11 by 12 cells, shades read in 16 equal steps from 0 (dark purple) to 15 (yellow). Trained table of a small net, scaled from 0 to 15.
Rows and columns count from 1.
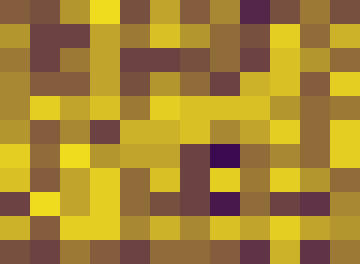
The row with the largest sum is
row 10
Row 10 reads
12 6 14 14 9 12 9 13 11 14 11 10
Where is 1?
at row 9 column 8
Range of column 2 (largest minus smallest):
11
